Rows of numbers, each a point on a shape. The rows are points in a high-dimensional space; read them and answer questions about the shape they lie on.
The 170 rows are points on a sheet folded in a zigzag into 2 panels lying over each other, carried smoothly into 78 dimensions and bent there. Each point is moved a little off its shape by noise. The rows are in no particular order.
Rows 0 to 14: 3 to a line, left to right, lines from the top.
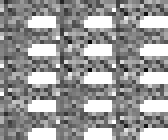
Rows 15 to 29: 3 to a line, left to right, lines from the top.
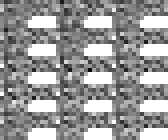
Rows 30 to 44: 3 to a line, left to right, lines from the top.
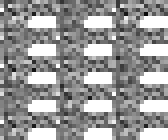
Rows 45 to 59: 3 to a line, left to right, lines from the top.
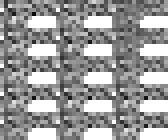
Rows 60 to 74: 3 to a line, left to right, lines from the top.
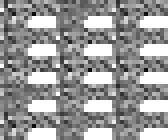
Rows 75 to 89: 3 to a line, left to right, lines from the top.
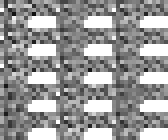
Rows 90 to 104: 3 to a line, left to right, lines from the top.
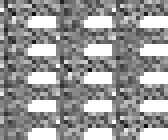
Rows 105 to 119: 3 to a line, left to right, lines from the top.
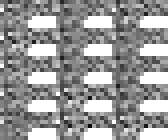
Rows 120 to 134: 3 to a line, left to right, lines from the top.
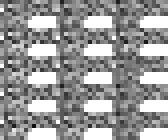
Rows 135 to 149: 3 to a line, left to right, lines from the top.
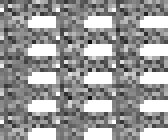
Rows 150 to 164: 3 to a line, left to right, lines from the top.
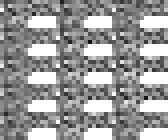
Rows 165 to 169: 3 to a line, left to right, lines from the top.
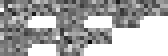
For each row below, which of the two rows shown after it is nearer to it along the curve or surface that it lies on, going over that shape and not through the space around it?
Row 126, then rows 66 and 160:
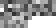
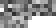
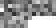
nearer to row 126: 160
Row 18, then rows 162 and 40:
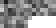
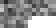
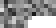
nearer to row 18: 162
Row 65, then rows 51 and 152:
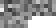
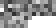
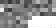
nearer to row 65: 51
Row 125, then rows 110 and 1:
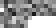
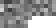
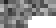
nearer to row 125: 1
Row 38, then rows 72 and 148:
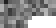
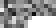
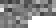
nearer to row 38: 72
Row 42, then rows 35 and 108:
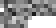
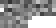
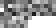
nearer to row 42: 108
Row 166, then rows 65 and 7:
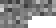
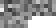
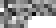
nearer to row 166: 65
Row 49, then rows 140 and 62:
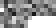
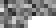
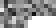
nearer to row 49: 140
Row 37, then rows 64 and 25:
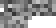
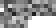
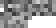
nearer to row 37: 64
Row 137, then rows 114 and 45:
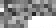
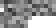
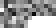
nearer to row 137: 45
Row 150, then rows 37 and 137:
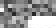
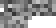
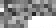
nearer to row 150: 37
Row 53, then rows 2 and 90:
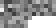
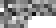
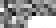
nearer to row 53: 2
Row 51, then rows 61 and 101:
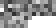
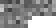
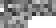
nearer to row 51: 101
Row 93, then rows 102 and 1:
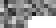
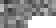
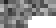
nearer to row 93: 102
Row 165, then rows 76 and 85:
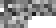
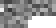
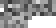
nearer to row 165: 85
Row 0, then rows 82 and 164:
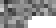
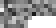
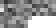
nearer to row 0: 82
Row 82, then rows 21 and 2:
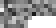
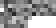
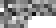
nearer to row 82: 2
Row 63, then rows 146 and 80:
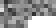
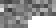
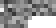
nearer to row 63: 80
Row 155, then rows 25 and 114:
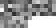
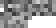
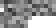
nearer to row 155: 114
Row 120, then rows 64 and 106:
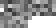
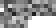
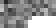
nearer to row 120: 64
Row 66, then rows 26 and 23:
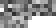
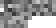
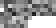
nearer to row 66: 23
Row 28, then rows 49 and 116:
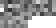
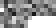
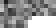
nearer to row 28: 116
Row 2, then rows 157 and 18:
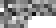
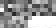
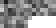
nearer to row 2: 157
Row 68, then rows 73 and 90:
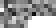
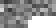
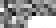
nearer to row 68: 90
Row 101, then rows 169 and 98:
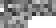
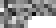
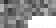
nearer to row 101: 169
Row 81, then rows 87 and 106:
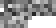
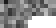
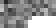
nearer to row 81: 106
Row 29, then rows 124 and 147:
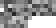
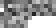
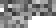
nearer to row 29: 147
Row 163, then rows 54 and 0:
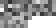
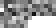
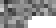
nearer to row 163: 54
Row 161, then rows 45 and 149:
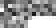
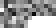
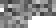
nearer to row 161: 45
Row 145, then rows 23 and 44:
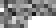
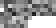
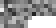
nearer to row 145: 23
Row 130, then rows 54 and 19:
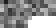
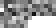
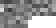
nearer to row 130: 19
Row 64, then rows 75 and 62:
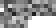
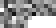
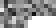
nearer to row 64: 75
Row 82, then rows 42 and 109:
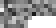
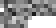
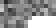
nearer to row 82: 109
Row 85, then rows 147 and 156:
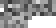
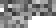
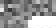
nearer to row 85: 156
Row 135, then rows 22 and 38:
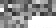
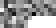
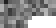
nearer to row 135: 22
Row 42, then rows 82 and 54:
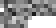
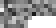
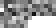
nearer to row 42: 54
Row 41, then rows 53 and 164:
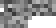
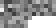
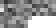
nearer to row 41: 164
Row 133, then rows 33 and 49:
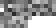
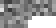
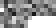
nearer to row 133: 49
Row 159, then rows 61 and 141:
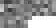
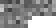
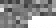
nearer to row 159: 61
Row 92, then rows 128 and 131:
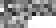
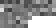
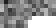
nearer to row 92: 131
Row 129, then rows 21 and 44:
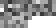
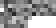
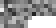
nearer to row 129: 44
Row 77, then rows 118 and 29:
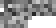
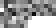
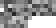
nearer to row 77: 118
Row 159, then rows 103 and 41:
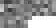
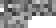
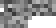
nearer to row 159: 103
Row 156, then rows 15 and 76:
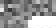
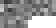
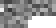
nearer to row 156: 15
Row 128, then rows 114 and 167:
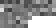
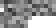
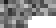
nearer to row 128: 114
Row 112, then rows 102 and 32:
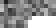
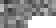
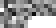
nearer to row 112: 102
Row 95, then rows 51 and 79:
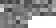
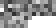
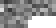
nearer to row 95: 79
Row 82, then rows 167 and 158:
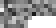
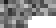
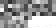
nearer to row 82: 158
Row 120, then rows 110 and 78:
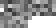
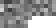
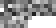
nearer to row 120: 78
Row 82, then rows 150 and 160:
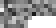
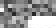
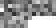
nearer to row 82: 160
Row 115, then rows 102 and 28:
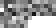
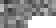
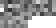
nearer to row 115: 28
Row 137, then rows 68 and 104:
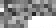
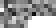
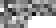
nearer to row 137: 68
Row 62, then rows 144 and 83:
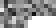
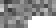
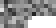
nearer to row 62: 83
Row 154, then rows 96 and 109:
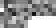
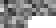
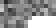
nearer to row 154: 109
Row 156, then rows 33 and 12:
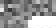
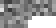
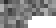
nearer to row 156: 33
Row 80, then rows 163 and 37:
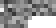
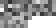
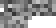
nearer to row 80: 37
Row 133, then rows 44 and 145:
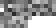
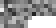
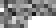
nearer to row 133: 145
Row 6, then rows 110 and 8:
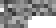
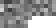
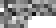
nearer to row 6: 8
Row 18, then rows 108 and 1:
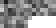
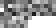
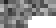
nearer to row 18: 1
